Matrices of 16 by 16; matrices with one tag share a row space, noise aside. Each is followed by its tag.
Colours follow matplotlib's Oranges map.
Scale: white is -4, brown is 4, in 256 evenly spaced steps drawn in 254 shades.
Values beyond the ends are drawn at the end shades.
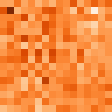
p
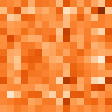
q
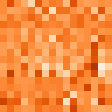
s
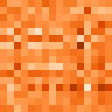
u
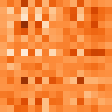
p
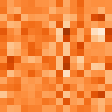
q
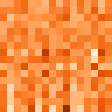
s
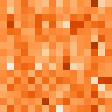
s
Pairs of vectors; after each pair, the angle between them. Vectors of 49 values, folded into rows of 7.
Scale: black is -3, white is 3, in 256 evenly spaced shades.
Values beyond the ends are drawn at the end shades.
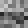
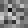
partly opposed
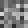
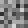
nearly opposite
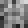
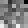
partly opposed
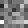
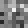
partly opposed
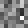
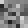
orthogonal
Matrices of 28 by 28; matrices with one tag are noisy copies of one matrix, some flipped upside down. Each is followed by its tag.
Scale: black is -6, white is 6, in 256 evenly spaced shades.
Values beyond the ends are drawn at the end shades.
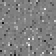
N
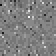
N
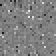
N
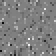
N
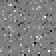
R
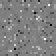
R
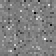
R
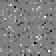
R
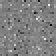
R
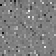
N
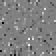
N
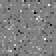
R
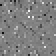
N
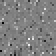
N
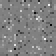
R
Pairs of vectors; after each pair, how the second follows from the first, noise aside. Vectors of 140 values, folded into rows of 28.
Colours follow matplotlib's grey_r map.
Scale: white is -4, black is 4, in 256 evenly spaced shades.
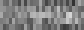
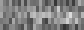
copied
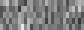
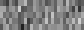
negated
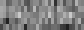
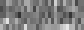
negated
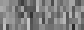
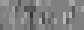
partly zeroed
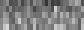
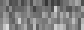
copied
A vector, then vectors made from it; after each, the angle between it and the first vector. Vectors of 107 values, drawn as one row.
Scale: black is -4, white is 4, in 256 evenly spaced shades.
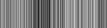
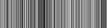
partly aligned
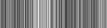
nearly opposite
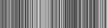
nearly opposite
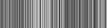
nearly opposite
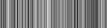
partly opposed
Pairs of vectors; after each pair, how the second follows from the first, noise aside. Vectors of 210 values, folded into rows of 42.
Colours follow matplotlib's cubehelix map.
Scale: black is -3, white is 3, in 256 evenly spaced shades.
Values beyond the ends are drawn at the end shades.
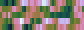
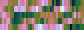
reversed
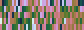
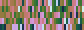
reversed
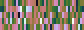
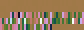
partly zeroed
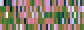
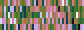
reversed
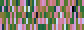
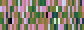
reversed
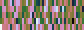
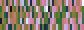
reversed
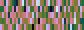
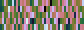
reversed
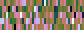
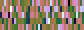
reversed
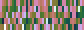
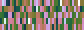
reversed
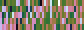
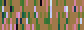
partly zeroed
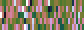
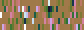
partly zeroed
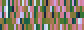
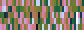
reversed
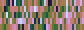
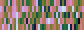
reversed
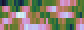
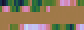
partly zeroed
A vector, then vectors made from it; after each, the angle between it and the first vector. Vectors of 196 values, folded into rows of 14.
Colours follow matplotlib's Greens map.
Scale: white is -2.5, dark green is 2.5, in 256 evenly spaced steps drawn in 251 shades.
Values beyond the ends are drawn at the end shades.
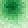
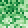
partly aligned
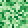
orthogonal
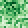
partly aligned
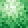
nearly opposite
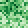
partly aligned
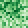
partly aligned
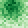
nearly parallel
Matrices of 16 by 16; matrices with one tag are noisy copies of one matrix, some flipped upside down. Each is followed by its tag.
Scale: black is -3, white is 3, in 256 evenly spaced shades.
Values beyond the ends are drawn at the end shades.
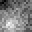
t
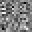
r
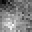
t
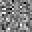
r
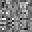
r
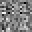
r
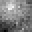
t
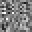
r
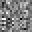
r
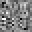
r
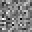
r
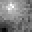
t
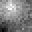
t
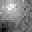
t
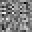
r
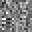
r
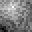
t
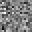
r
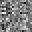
r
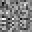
r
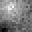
t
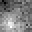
t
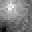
t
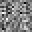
r
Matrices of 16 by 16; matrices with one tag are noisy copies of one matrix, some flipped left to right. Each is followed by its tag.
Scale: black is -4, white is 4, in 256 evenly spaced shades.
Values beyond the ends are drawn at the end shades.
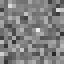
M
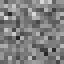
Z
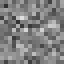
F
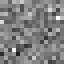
Z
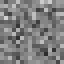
Z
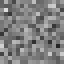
M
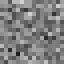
Z
